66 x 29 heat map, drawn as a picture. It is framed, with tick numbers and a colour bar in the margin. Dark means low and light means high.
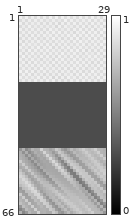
The table splits into 3 rows of 1 panel. Panel 1,1: very high, checkered, faint in contrast. Panel 2,1: low, flat. Panel 3,1: high, slanting down to the right.
